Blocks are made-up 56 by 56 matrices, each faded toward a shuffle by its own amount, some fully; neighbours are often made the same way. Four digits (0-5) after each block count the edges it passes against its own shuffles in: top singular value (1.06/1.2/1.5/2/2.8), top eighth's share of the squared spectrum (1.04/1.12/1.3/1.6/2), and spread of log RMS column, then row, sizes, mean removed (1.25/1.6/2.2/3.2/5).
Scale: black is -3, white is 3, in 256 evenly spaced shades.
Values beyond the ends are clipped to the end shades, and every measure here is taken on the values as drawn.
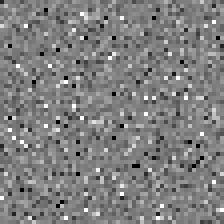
0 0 0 0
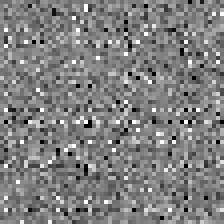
3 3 1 2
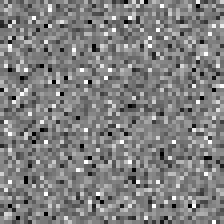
2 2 0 0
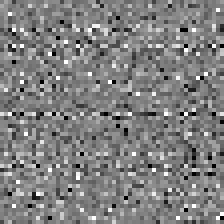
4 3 1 2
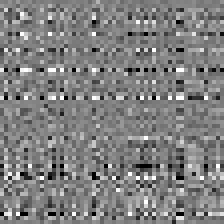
5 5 3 4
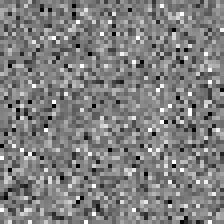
1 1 0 0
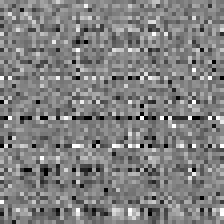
4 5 2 3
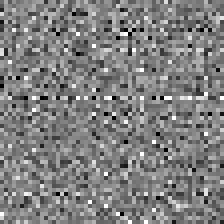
4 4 1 3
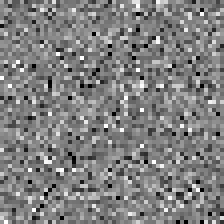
3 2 0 1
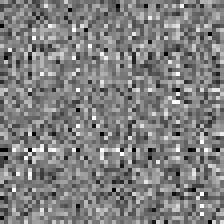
4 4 2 2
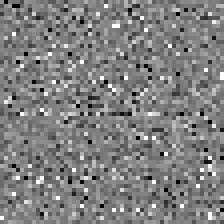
2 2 0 1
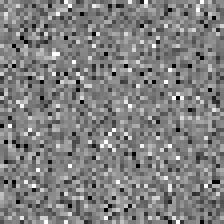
0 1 0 0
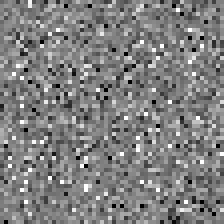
1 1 0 0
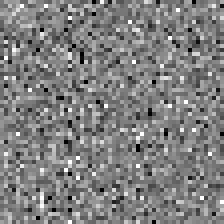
1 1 1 0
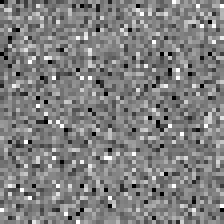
0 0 0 0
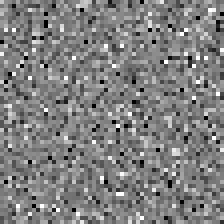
0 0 0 0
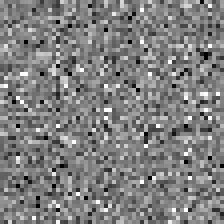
3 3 1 1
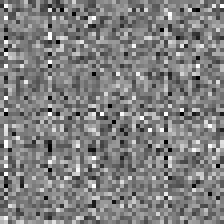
4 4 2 2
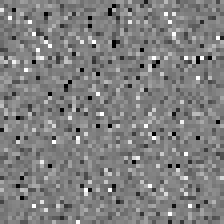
1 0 0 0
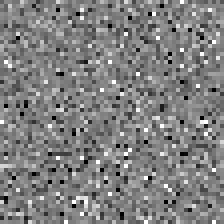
0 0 0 0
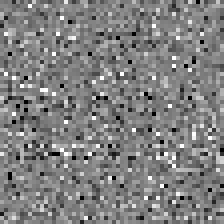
1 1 0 1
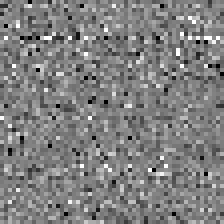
2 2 0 2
